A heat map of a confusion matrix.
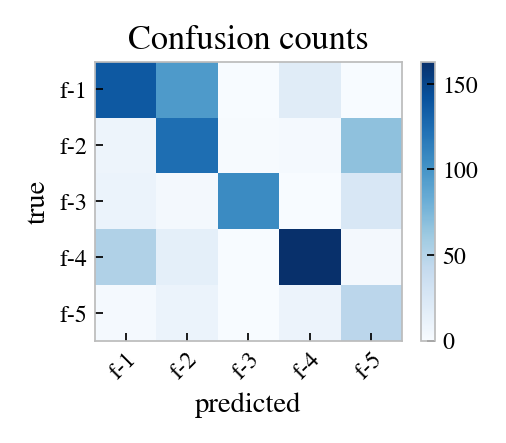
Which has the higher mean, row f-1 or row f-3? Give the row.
f-1
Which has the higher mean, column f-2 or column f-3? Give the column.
f-2
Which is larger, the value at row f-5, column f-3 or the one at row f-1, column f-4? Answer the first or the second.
the second
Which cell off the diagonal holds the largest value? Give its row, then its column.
f-1, f-2
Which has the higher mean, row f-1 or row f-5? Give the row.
f-1
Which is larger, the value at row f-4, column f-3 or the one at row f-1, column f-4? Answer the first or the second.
the second
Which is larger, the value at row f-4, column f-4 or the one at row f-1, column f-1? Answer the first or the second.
the first
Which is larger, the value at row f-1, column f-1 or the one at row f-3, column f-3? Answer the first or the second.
the first
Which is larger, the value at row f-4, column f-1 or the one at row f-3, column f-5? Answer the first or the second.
the first
